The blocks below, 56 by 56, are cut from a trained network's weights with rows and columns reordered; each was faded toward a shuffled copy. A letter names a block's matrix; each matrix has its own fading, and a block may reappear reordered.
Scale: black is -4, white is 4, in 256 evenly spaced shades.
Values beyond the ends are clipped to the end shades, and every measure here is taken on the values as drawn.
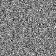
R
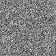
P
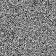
P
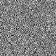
R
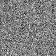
P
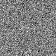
P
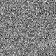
R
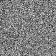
P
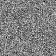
P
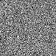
P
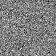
P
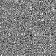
R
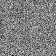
P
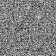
R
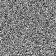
P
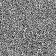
P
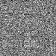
R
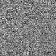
R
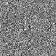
R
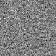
R
